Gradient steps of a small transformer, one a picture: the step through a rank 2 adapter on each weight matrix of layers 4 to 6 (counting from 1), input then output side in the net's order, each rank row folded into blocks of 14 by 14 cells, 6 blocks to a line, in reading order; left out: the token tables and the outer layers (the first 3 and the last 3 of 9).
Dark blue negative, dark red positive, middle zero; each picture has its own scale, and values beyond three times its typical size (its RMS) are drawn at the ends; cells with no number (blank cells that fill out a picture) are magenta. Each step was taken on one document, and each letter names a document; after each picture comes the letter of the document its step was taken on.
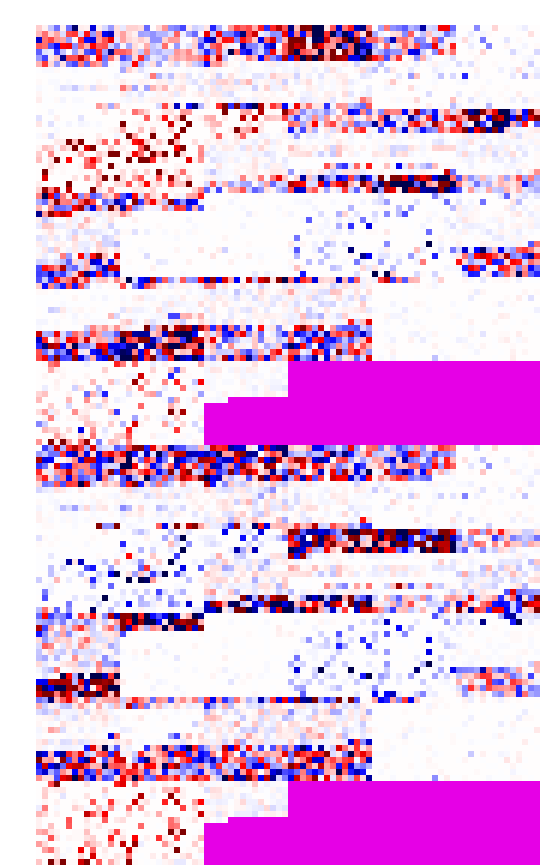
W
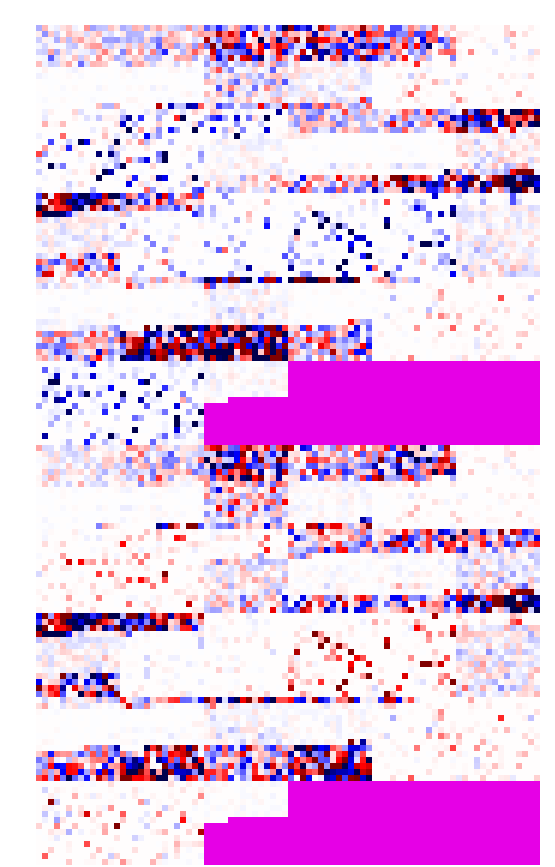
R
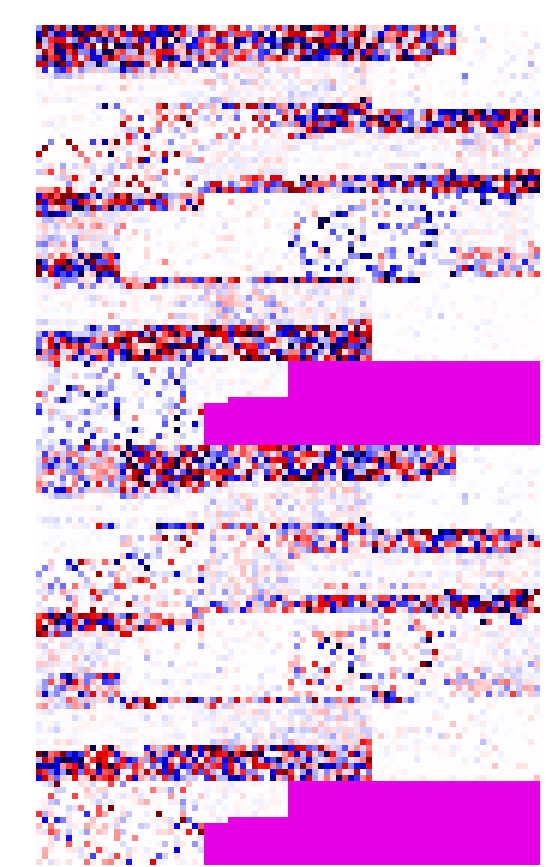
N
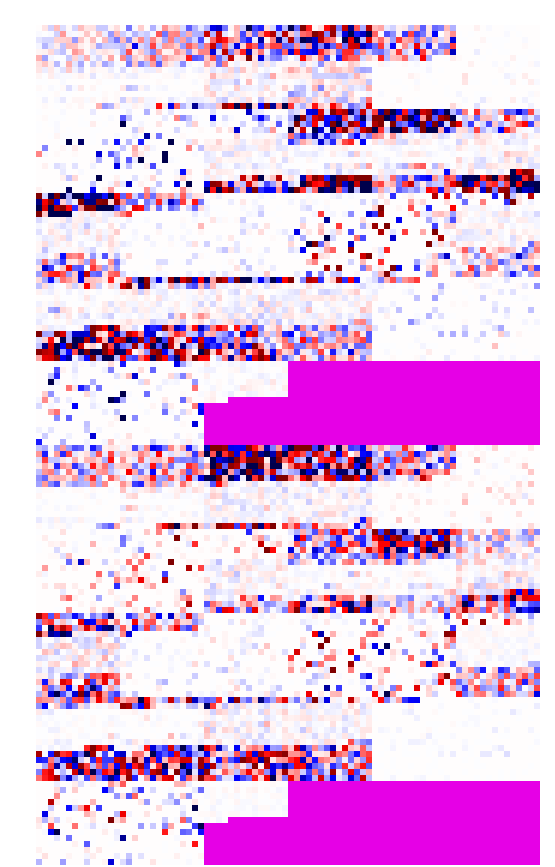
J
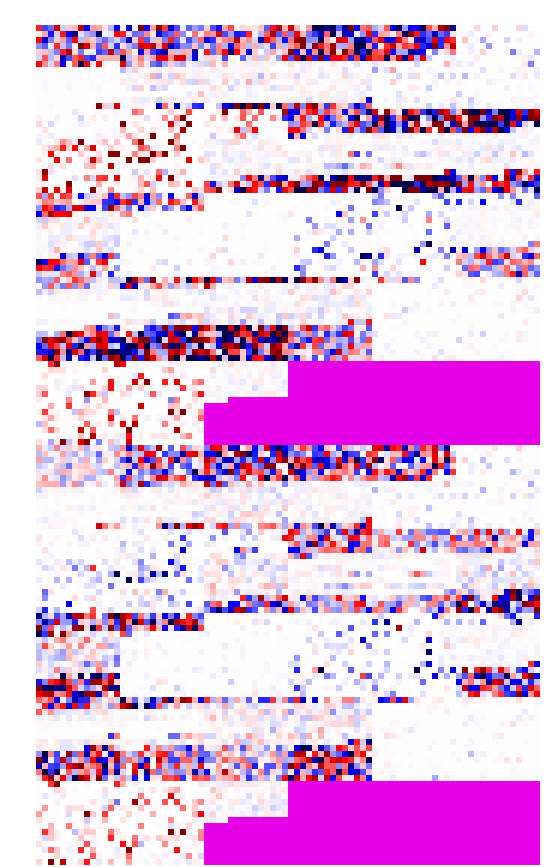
W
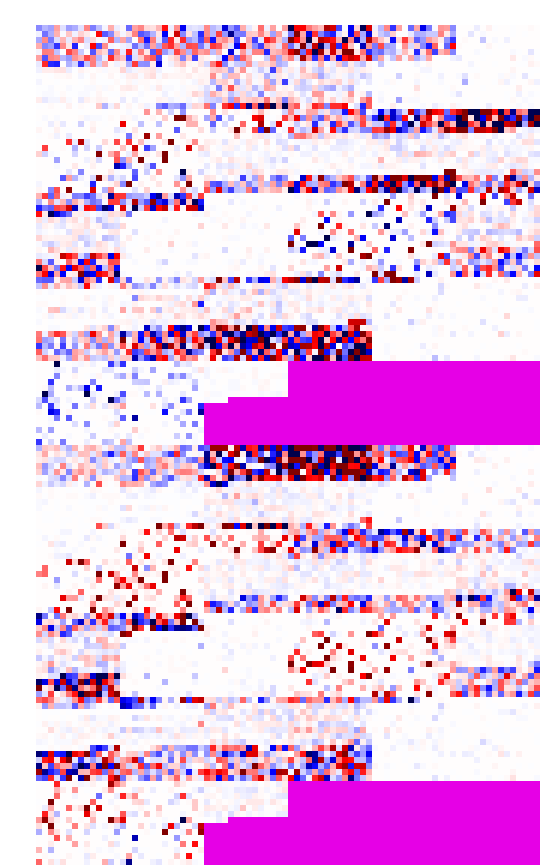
J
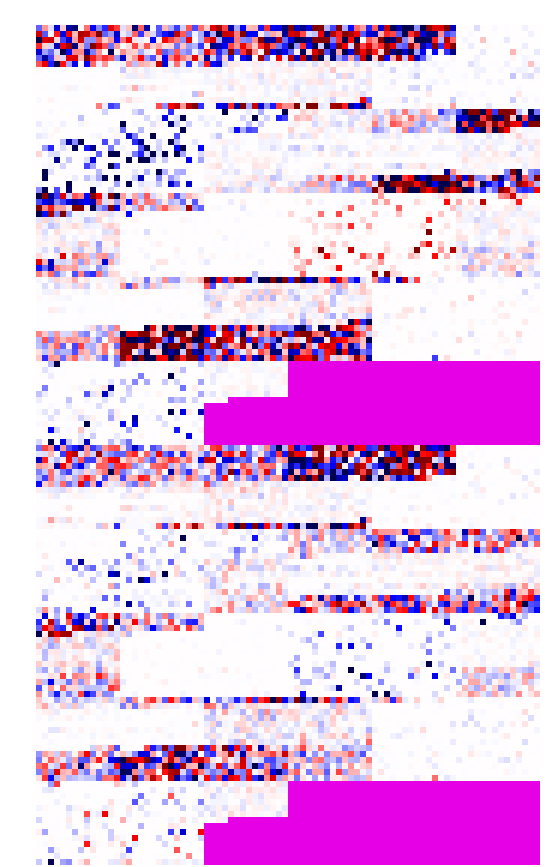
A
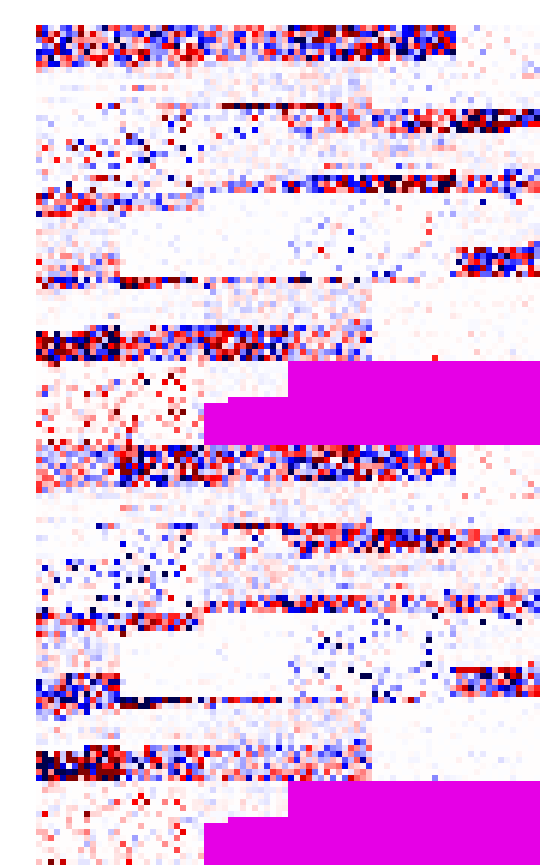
A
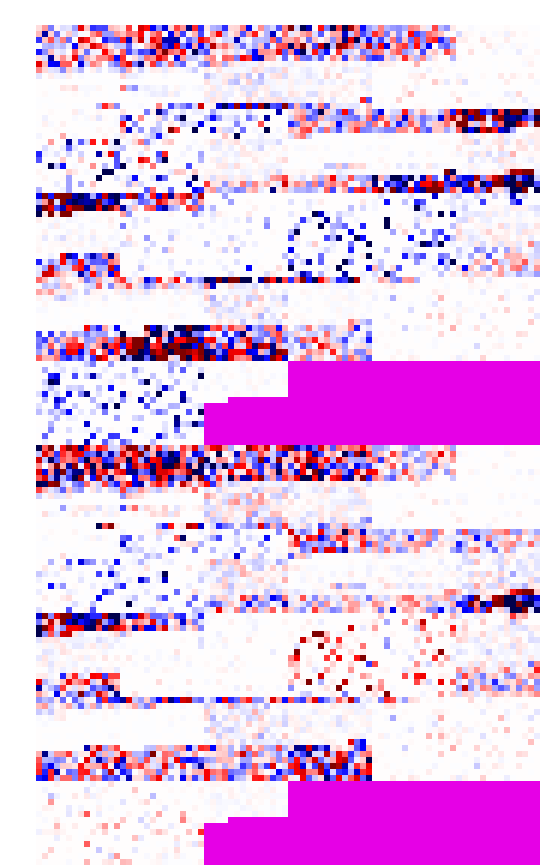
R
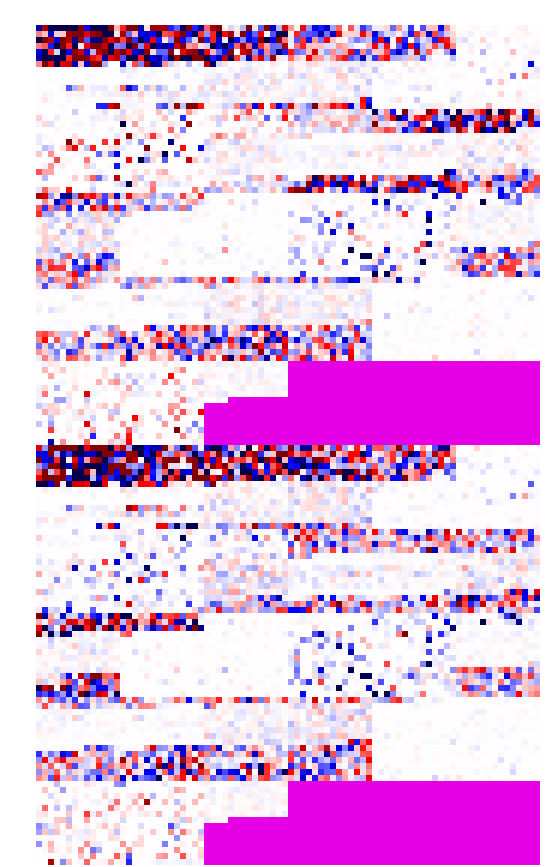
A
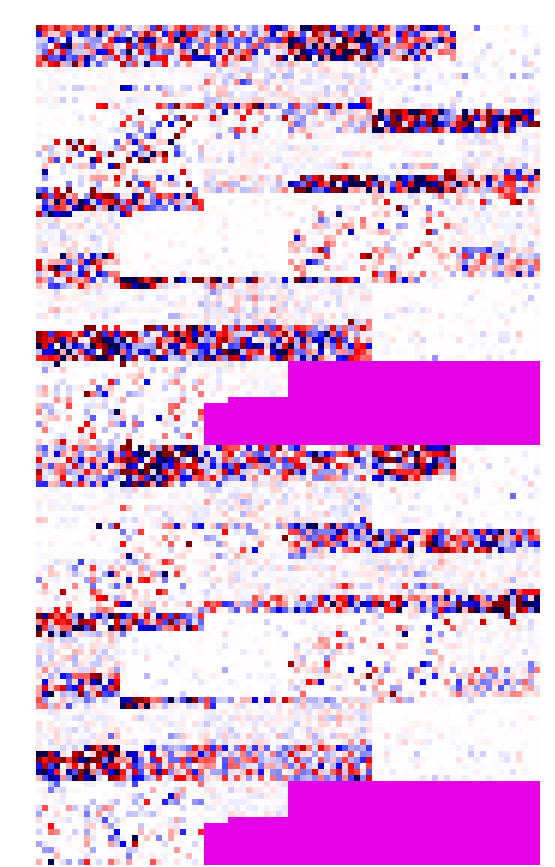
A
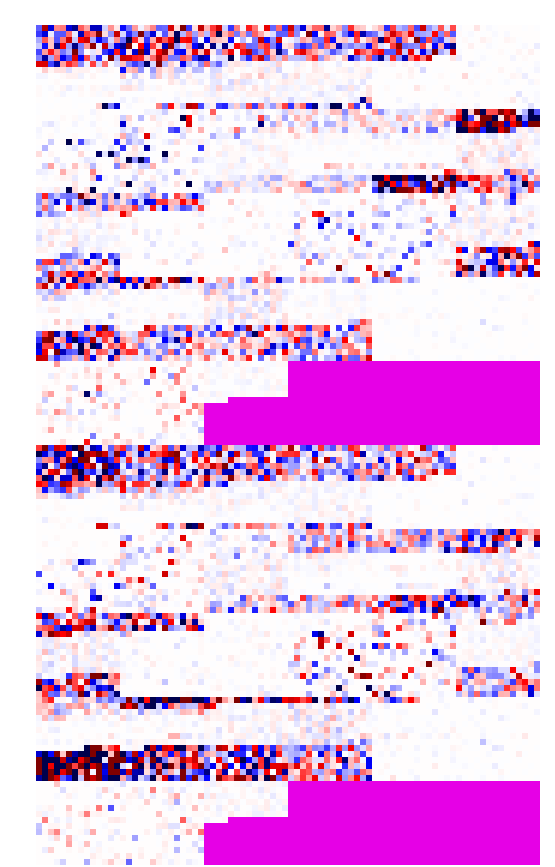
N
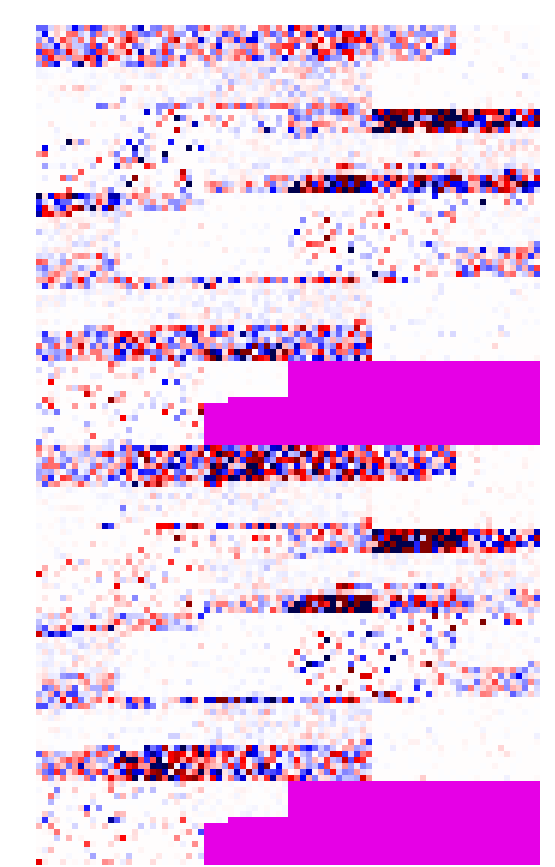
J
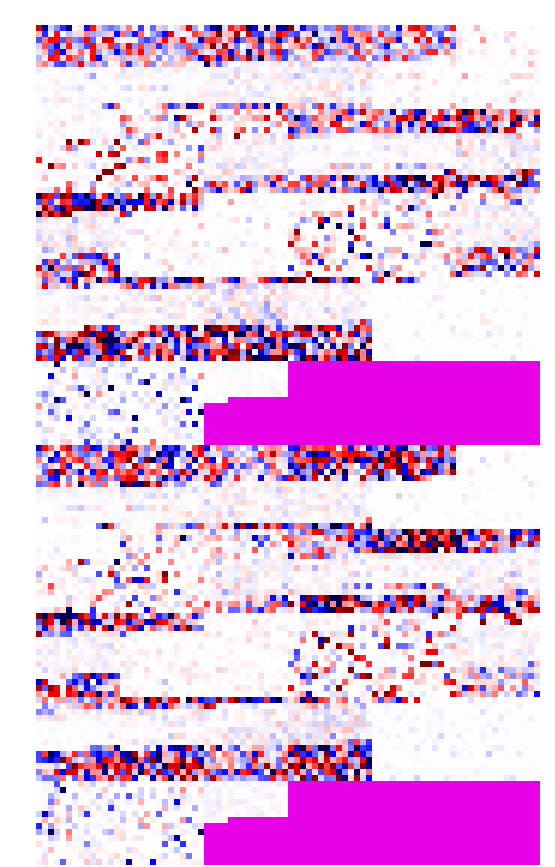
N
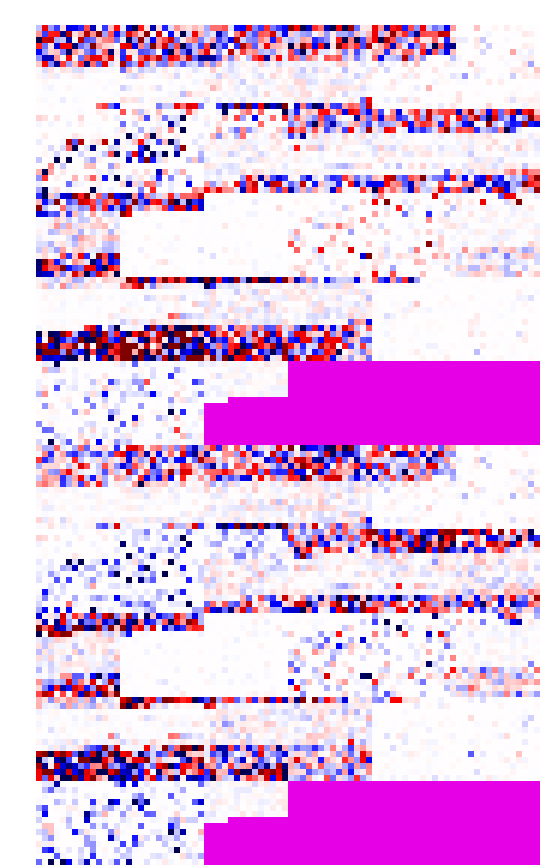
A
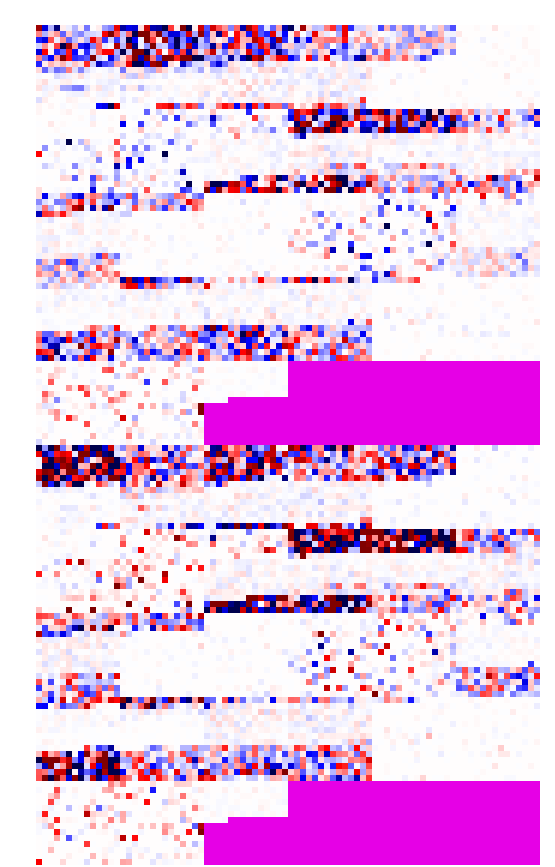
J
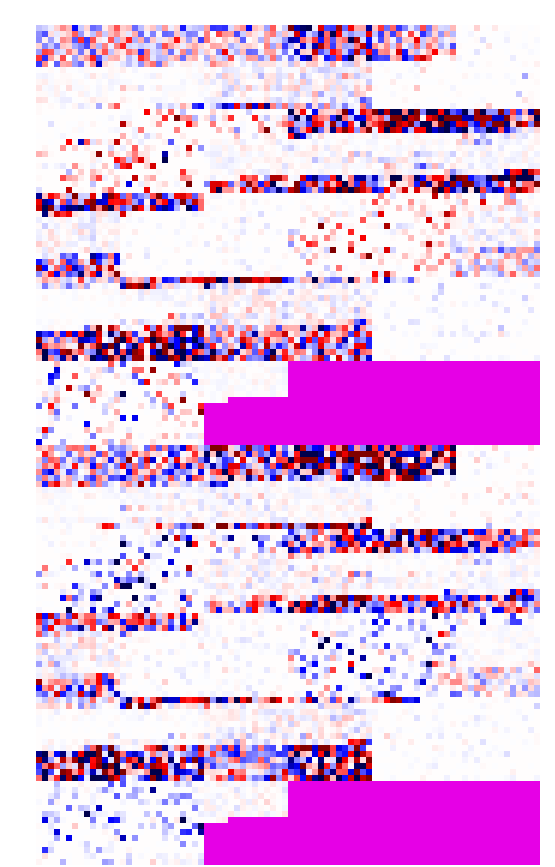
J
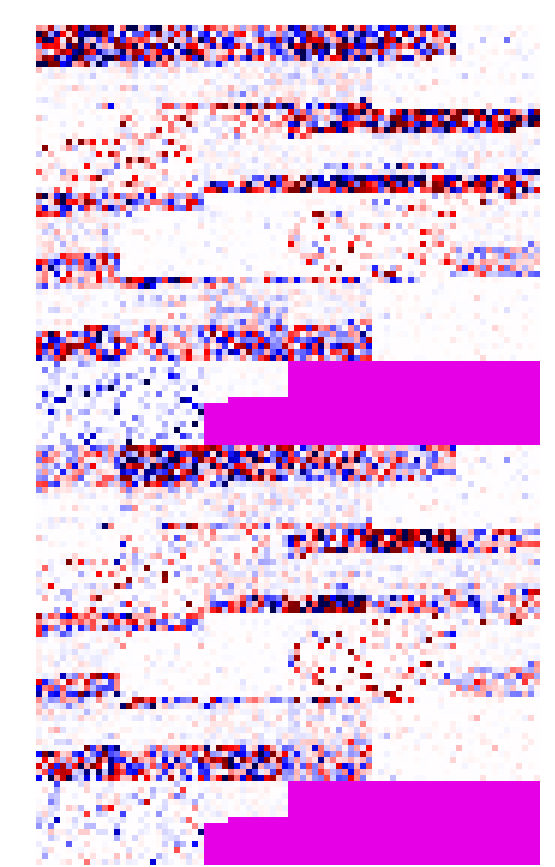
N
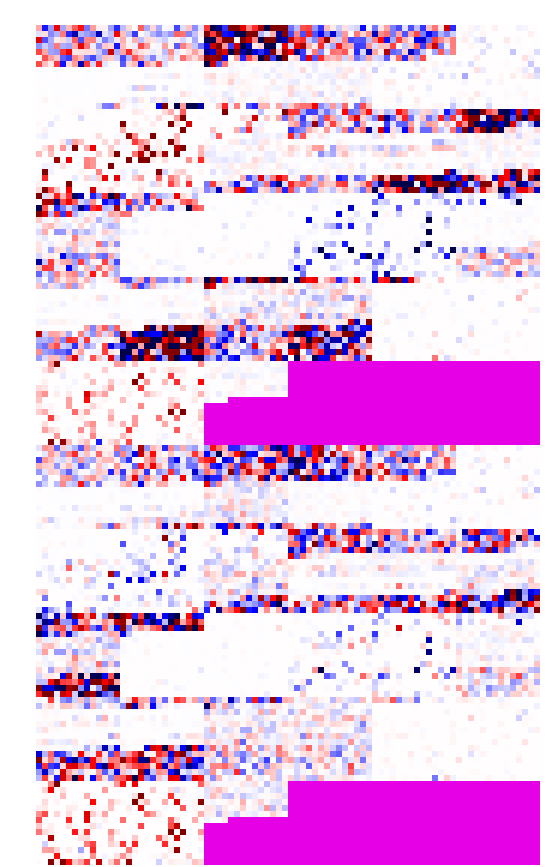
W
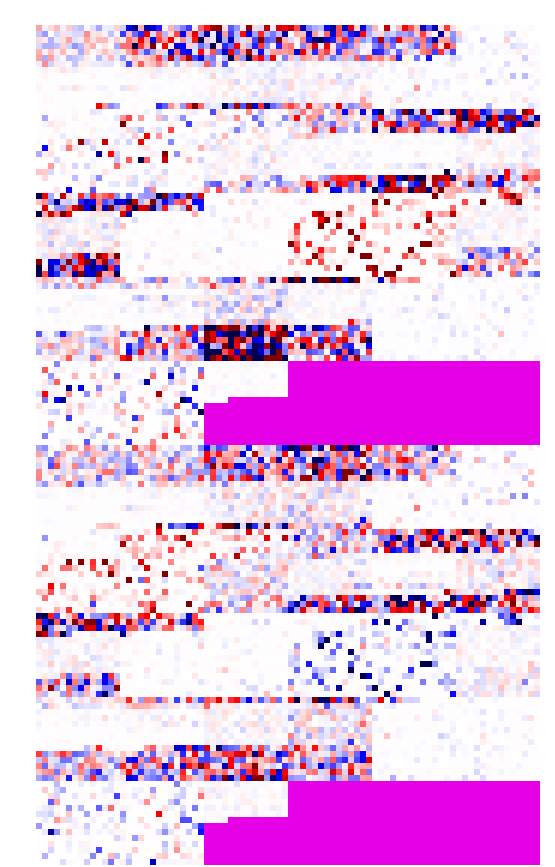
N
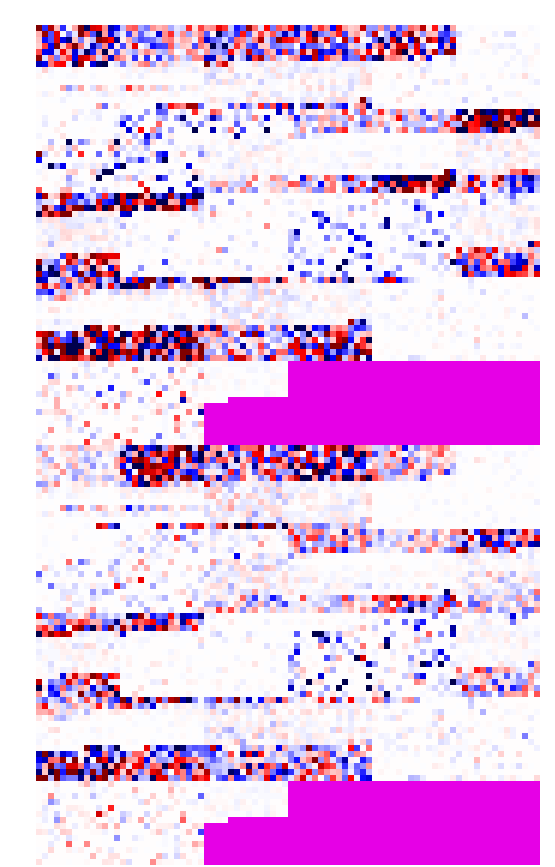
R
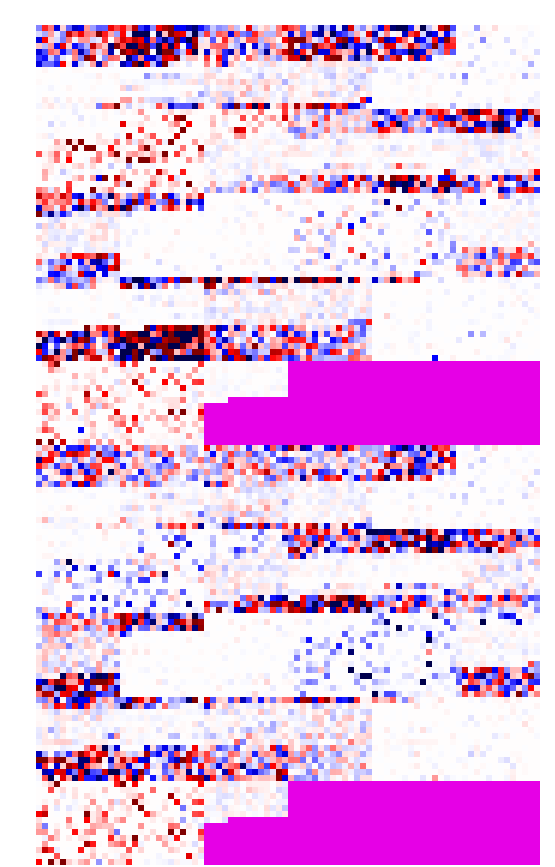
W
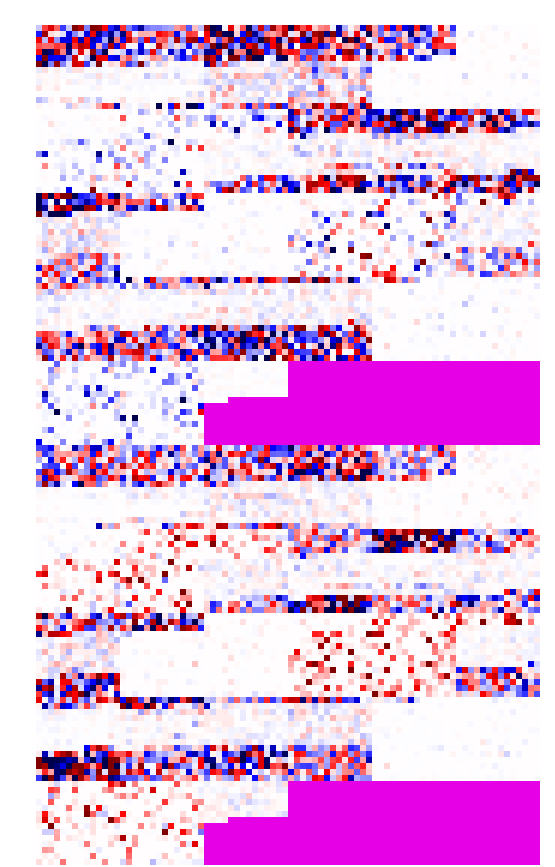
J
